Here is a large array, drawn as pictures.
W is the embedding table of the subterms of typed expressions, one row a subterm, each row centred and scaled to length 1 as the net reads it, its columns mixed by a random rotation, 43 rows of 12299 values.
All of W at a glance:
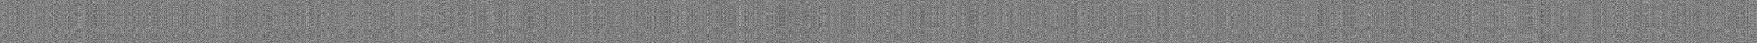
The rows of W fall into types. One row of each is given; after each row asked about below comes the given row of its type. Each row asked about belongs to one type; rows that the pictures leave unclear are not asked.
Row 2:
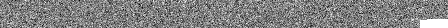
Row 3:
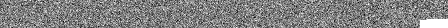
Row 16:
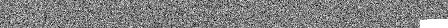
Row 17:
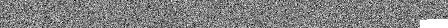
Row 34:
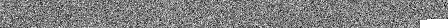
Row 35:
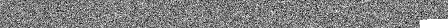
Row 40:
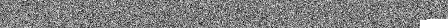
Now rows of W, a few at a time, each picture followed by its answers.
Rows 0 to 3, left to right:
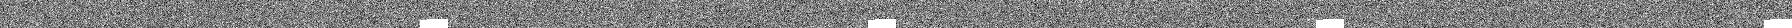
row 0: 3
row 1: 34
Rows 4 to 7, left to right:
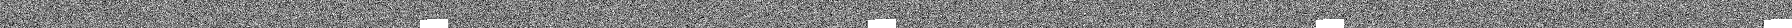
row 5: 3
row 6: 17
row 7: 40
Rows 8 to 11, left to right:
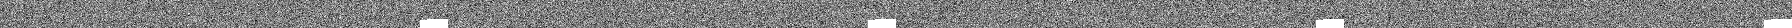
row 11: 16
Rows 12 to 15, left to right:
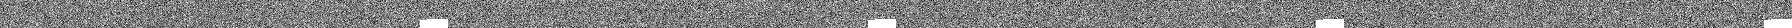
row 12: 3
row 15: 35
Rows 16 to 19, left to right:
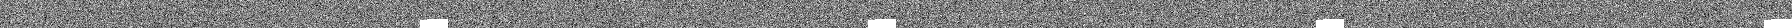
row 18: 17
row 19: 16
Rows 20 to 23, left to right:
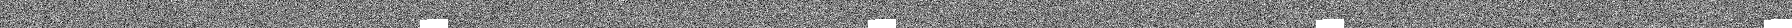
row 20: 17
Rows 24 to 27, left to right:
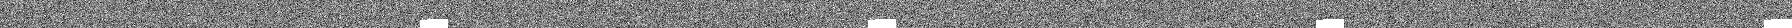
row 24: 17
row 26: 40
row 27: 17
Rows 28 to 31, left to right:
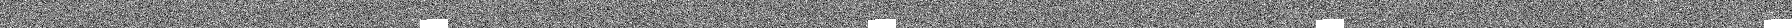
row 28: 2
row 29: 16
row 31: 3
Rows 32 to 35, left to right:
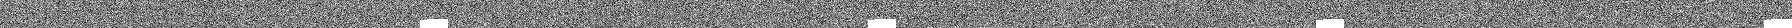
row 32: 16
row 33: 3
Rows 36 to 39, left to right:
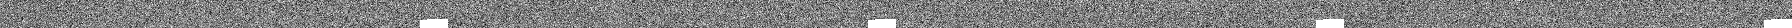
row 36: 35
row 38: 2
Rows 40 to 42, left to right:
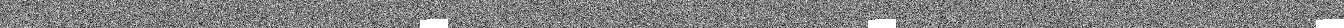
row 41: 16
